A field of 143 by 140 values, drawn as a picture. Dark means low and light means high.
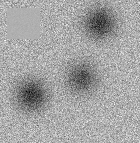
The halves do not mirror each other. There are three dips. No single row or column stands out from its neighbours. An odd patch, calmer than its surroundings, sits in the top left. The top left is the smoothest part.
